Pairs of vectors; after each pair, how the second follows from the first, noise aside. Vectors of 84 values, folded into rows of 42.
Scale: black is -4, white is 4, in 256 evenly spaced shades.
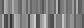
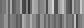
wrapped around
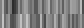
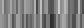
wrapped around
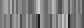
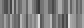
negated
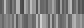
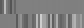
partly zeroed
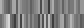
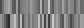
negated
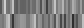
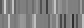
partly zeroed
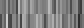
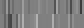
partly zeroed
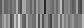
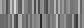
wrapped around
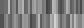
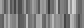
wrapped around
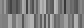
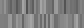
shrunk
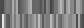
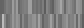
shrunk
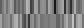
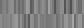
shrunk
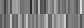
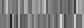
wrapped around
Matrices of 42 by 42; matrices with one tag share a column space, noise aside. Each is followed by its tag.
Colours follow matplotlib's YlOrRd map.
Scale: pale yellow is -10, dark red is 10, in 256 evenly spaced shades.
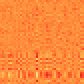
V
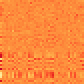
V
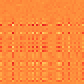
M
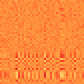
V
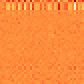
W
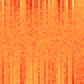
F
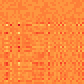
M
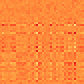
M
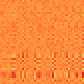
V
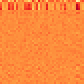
W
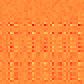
M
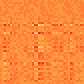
M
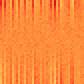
F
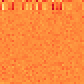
W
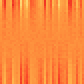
F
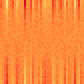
F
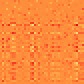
M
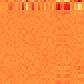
W
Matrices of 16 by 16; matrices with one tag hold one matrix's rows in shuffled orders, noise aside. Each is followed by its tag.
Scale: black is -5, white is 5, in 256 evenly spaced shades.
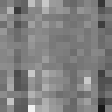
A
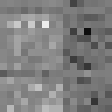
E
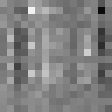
A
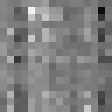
A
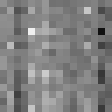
A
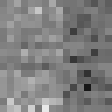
E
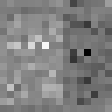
E
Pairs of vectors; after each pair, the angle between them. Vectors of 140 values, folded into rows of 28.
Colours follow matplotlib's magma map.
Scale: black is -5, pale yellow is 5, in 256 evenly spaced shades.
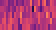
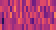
orthogonal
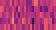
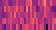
partly opposed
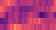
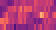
nearly opposite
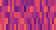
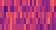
orthogonal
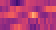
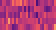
partly opposed
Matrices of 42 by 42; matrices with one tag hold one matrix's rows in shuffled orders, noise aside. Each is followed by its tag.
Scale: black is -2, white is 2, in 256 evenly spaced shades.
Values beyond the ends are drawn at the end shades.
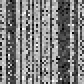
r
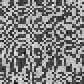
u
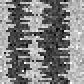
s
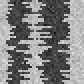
s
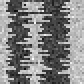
s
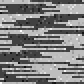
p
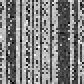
r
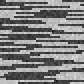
p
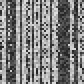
r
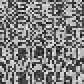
u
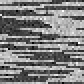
p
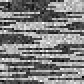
p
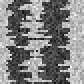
s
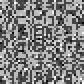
u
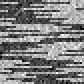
p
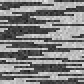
p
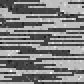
p
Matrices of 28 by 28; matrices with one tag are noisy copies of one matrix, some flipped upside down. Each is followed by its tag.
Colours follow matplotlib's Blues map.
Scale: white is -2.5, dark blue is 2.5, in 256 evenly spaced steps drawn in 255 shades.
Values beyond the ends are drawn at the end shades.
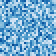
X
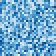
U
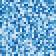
U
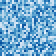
U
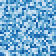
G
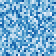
X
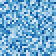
X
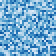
G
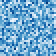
X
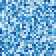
U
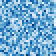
X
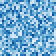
X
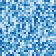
U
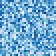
U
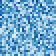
U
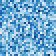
U
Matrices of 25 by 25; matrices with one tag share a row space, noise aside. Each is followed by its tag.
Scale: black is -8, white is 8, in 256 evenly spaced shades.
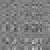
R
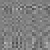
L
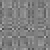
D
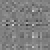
R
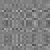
L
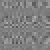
L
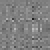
R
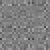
D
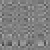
D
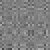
D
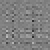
R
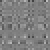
D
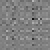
R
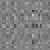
R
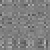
D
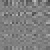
L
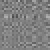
L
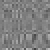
L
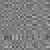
L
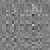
R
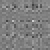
R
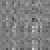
R
